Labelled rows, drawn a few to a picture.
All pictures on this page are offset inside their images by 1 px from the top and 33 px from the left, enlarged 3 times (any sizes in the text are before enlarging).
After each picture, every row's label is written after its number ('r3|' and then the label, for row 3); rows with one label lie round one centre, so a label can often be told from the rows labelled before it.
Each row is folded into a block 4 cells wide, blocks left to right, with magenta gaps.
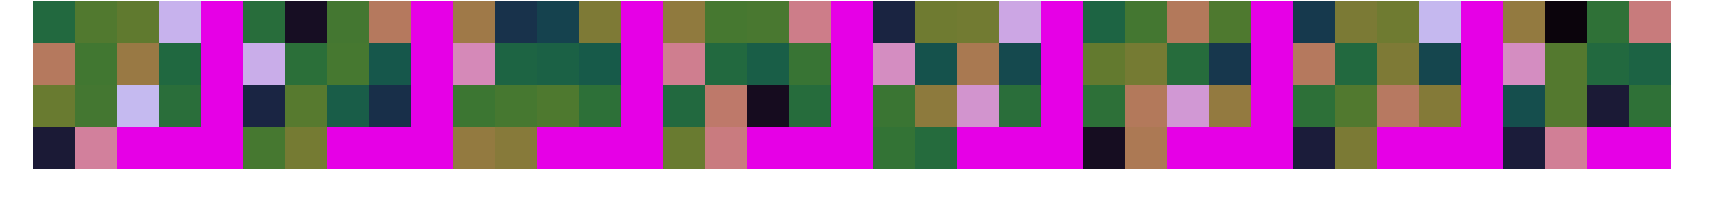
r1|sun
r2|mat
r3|mat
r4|mat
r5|sun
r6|sun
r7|sun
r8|mat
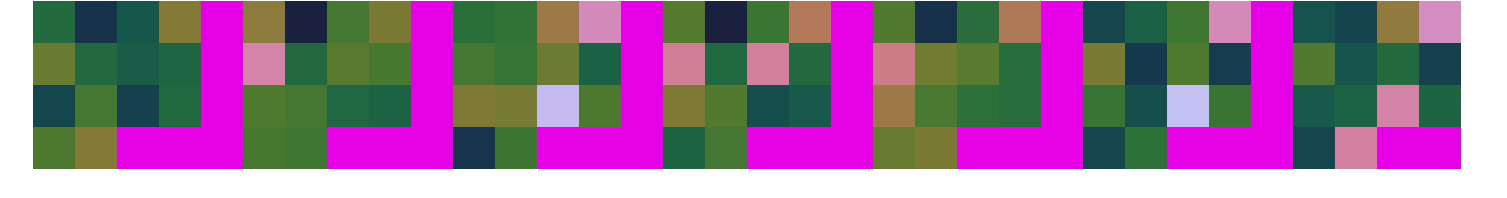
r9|mat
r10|mat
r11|sun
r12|mat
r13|mat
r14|sun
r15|sun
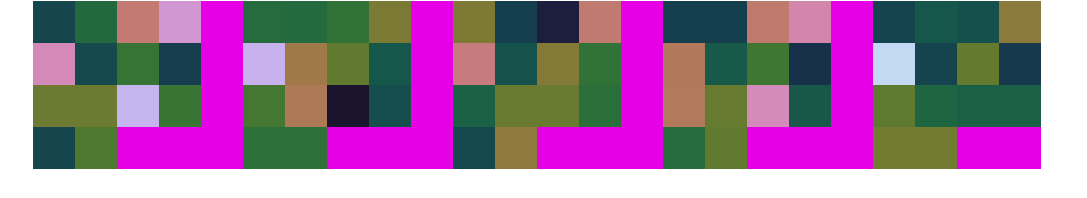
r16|sun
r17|mat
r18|mat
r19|sun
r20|mat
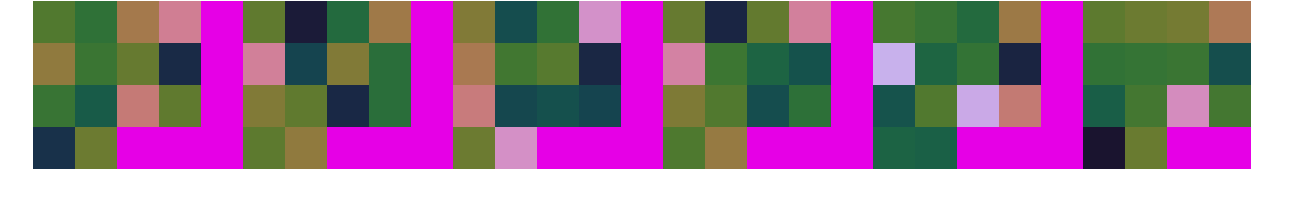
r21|sun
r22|mat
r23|mat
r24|mat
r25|sun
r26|sun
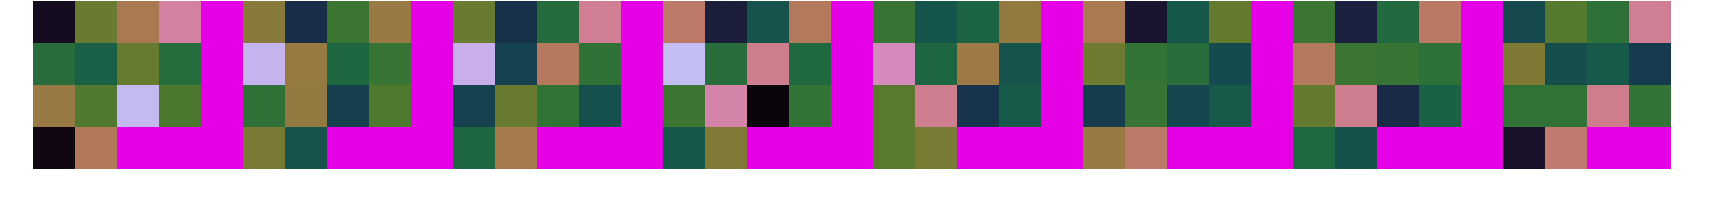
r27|sun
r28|mat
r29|mat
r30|mat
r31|mat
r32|mat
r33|mat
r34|sun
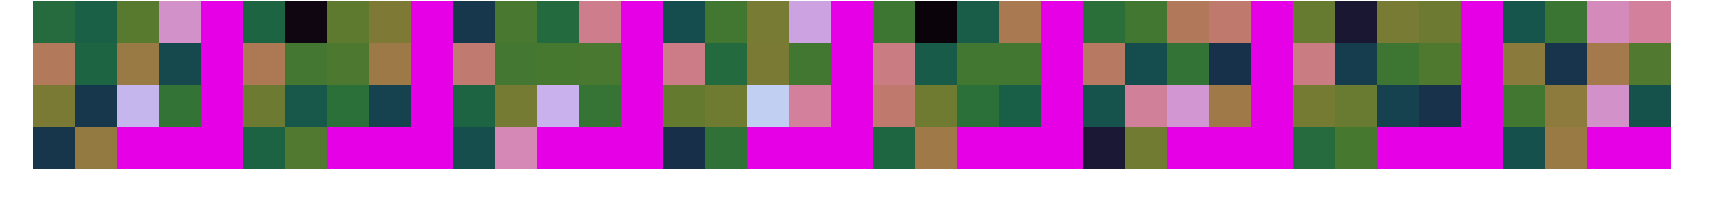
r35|sun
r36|mat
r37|sun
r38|sun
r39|mat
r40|sun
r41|mat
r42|sun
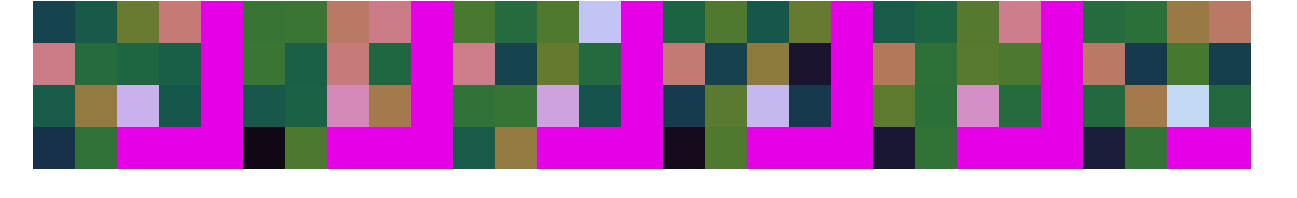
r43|sun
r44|sun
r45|sun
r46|sun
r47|sun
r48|sun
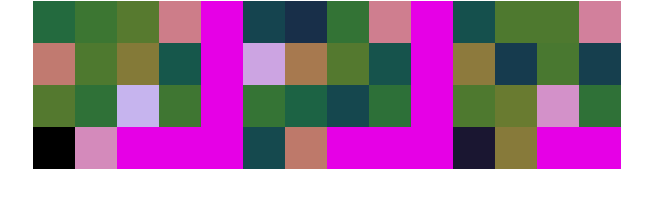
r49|sun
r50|mat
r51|sun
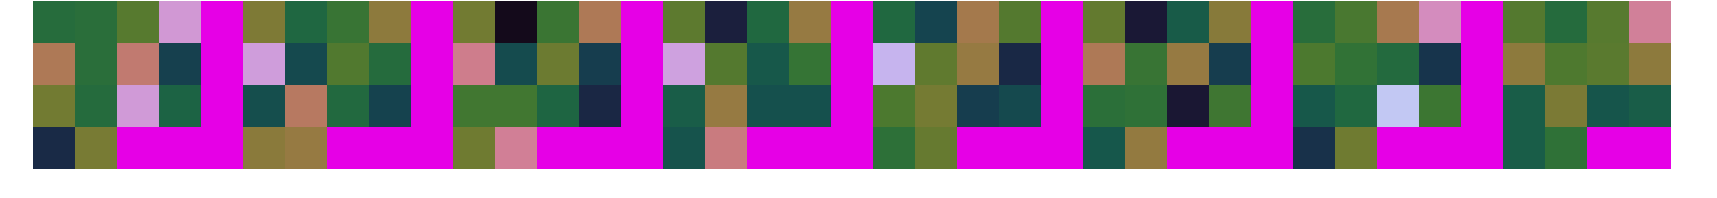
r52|sun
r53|mat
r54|mat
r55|mat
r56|mat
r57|mat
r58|sun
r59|mat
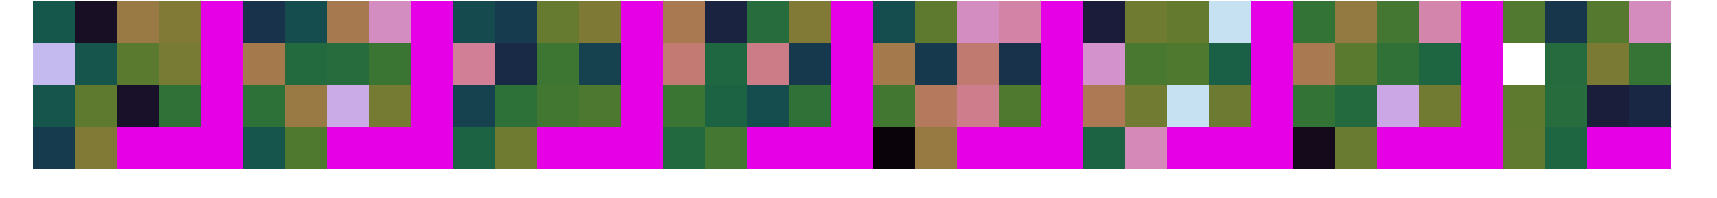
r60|mat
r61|sun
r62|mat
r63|mat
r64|sun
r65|sun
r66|sun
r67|mat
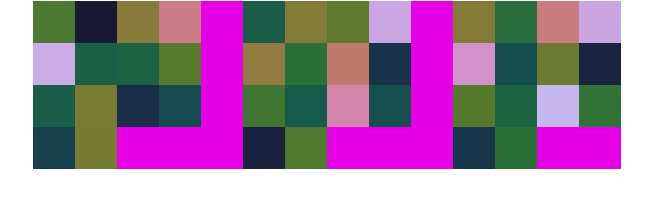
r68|mat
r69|sun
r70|sun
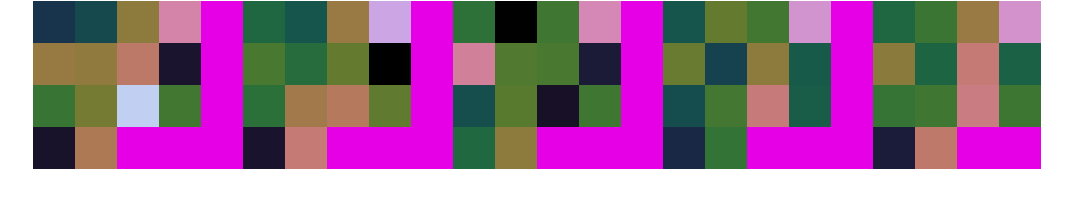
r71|sun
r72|sun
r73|mat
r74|sun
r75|sun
